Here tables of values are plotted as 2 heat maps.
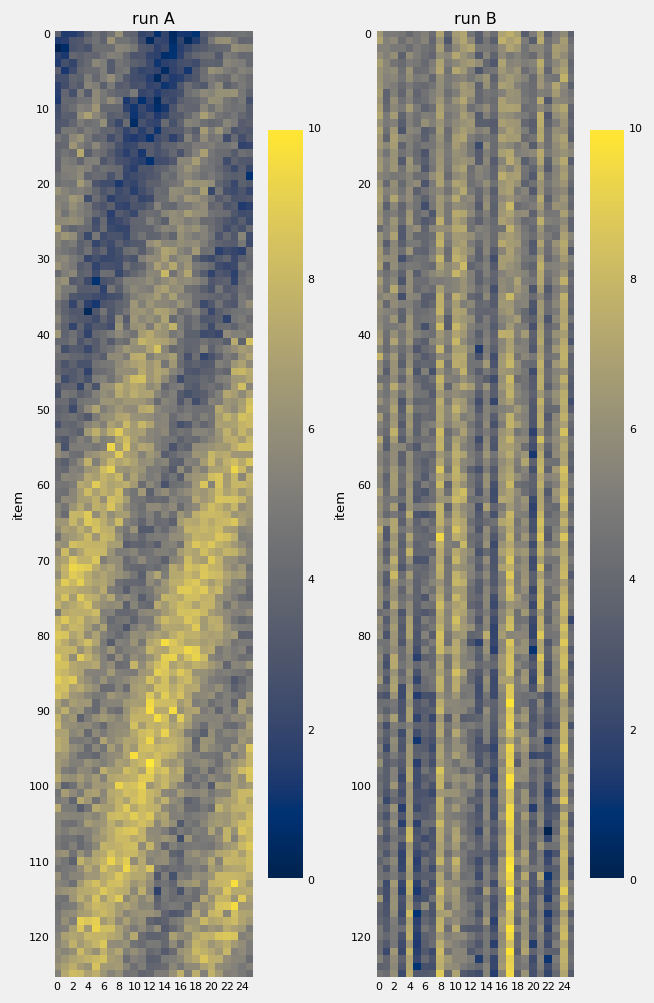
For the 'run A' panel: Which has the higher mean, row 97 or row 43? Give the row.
97
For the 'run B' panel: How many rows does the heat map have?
126
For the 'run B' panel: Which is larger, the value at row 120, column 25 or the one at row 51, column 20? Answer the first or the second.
the first
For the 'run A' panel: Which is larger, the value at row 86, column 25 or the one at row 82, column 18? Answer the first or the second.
the second
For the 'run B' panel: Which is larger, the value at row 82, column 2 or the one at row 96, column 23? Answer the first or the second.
the first
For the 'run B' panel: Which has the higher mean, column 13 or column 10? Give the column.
10
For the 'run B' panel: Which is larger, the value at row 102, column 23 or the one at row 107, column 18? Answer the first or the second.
the first
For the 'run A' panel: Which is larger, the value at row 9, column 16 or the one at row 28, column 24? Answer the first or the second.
the second
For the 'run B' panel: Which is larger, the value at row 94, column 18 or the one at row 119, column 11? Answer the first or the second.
the first
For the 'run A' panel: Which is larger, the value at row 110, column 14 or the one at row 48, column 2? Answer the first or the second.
the first
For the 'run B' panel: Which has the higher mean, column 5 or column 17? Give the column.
17
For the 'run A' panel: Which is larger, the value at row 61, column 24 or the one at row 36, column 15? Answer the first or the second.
the first
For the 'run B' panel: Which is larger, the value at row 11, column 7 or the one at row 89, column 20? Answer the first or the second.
the first
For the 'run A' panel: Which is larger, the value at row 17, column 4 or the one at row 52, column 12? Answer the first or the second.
the second
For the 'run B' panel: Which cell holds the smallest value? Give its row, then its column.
106, 22
